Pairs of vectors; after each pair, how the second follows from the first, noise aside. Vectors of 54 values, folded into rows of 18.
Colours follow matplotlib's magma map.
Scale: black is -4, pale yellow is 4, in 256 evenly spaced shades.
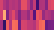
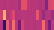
partly zeroed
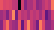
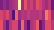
negated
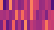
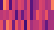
negated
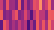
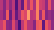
wrapped around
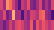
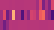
partly zeroed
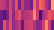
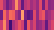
wrapped around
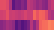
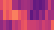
wrapped around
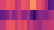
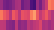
negated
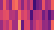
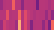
partly zeroed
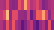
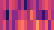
negated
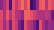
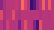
partly zeroed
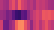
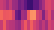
wrapped around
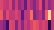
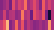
negated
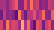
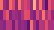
wrapped around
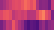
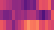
negated
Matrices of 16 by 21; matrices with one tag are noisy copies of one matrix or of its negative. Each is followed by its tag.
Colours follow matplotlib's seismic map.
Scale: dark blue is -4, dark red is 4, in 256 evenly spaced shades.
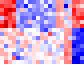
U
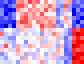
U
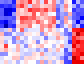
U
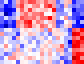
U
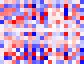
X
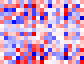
X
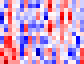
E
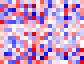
X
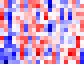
E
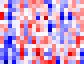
E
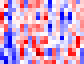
E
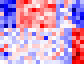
U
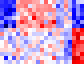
U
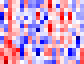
E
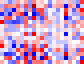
X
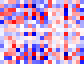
X
